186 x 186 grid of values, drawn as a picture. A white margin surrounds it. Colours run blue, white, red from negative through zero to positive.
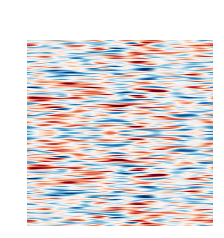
On average the colour sits 50% of the way up the scale. The grain runs across in streaks. No overall slope runs across the table. It is mirror symmetric from top to bottom.
